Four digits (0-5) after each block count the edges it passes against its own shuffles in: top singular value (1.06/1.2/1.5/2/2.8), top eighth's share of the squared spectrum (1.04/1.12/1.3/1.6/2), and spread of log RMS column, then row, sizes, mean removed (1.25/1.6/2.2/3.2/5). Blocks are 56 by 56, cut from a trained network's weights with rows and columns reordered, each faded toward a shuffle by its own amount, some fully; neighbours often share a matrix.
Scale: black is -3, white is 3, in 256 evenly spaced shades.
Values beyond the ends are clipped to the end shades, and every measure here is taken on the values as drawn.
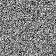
1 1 0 0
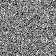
0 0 0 0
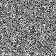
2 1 0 0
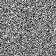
1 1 0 0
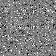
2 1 0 1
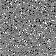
1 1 0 0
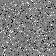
0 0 0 0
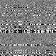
4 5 1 4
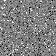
1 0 0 0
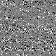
3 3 0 2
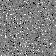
0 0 0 0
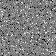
0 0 0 0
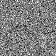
0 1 0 0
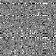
4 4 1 3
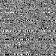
4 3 1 2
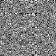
3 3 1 2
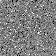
0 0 0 0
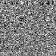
3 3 1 2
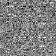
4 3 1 2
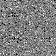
2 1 0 1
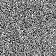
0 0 0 0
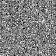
2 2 0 1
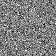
0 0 0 0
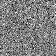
0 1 0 0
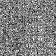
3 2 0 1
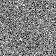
0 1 0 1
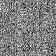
3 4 0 2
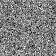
1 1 0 0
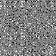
3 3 0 2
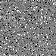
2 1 0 1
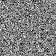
1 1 0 0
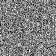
2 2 0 0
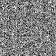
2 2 0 0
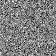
1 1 0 0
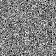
1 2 0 0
